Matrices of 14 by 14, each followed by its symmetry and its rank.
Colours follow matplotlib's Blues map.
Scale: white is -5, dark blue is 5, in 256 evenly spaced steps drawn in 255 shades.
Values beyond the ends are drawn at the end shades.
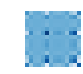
symmetric, rank one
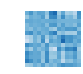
antisymmetric, rank two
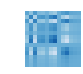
symmetric, rank one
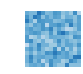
neither, full rank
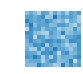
neither, full rank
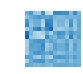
antisymmetric, rank two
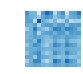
neither, rank two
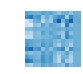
neither, rank two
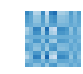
neither, rank one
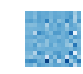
antisymmetric, rank two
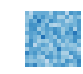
neither, full rank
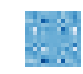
antisymmetric, rank two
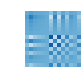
symmetric, rank one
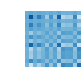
symmetric, rank one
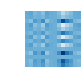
neither, rank one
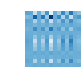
neither, rank one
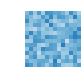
neither, full rank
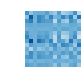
neither, rank two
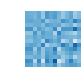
antisymmetric, rank two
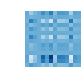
neither, rank one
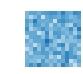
neither, full rank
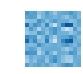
neither, rank two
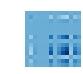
symmetric, rank one
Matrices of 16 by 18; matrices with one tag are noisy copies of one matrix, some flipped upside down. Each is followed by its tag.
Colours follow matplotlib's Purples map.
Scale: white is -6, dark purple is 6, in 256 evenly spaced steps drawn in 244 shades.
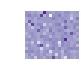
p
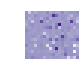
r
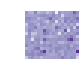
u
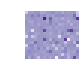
u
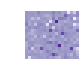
r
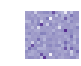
p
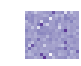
p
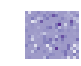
r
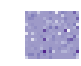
u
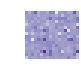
u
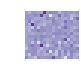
p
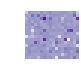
u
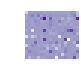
u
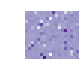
p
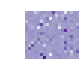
p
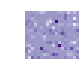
r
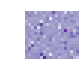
p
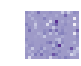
r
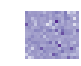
r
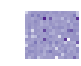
u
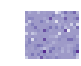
u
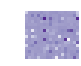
u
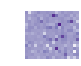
r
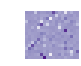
p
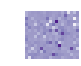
r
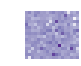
r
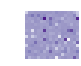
u
